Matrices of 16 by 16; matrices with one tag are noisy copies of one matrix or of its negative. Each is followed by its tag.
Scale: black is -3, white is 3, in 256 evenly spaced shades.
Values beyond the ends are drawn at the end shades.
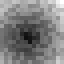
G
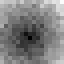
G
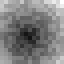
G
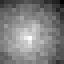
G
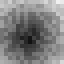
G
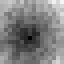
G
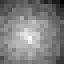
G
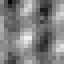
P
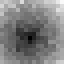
G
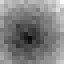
G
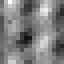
P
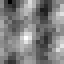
P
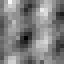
P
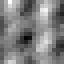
P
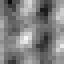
P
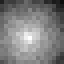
G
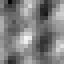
P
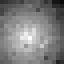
G
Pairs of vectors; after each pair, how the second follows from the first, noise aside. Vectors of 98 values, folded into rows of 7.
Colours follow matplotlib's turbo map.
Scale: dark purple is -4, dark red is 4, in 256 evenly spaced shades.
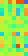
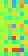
wrapped around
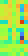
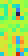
wrapped around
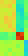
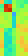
wrapped around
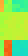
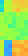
negated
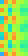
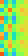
negated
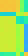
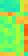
negated
